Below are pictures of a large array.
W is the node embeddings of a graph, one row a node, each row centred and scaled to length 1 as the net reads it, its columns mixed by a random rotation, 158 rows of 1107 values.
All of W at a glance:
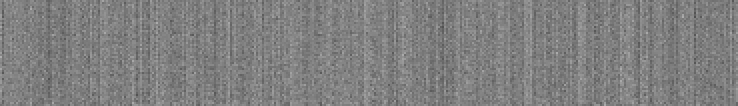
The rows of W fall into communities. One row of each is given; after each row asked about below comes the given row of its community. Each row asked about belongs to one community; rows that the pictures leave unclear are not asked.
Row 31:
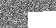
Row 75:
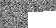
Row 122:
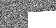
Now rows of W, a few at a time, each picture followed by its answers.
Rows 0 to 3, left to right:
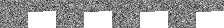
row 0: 75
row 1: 122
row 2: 31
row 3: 31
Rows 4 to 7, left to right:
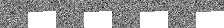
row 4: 31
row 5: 75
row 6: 122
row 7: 31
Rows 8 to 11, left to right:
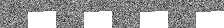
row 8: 31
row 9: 75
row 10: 122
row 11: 75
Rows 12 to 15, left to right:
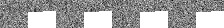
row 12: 31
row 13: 75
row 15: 31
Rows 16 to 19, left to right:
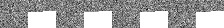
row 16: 75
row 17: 31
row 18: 75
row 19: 31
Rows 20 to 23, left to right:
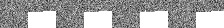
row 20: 75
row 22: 31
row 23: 75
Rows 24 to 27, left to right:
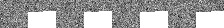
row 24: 31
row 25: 31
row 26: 31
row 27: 122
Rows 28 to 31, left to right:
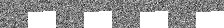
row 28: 75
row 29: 122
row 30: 75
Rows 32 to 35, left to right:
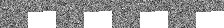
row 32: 75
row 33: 122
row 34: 122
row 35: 75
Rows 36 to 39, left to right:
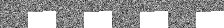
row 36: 75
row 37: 75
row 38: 31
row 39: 31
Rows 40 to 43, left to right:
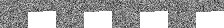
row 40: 122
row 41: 31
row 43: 75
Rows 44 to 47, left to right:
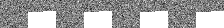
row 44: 31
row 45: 31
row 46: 122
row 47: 122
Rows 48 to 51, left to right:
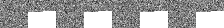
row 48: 31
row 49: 122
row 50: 122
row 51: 75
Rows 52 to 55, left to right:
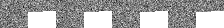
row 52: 31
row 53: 75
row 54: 75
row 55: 122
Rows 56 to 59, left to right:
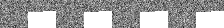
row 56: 31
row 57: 31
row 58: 122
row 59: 31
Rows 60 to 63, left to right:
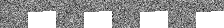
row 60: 75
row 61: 31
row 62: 122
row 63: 75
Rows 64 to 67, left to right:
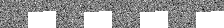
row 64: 75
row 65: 31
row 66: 75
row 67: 75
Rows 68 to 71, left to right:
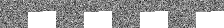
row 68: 122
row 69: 31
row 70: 31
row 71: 75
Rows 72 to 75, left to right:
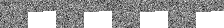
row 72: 122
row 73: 122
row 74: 75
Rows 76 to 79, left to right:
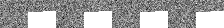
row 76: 31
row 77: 31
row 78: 31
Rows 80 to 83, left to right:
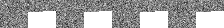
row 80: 31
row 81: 122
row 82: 31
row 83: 31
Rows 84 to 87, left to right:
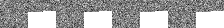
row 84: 31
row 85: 75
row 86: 122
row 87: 122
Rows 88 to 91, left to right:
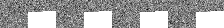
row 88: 31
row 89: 31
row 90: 75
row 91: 122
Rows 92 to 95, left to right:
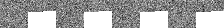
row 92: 122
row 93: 31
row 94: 122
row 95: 75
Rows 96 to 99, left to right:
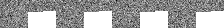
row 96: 75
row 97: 122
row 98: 75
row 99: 122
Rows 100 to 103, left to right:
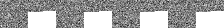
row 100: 122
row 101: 75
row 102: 122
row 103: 122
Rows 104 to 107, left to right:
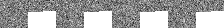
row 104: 31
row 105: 122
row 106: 75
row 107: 31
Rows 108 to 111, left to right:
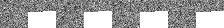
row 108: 75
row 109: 31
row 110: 75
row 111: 122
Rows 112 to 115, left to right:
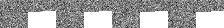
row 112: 122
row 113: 75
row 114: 31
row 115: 75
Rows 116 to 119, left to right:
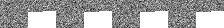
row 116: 122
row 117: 31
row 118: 31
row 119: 31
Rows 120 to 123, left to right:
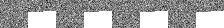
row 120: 75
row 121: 31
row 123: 122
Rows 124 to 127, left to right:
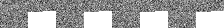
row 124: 122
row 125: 31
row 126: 75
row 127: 75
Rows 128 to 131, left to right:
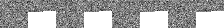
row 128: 122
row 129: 75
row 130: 122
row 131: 122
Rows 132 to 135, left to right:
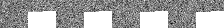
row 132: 31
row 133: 122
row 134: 75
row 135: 75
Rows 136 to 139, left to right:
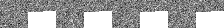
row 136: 122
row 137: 122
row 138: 31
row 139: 75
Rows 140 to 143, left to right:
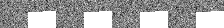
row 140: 75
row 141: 75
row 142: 31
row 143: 31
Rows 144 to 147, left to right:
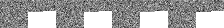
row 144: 122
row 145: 31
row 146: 122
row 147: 75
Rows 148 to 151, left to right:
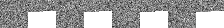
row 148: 122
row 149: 122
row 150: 75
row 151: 31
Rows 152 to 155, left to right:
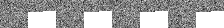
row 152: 75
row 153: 75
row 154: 75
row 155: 75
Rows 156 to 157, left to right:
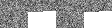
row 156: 122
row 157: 75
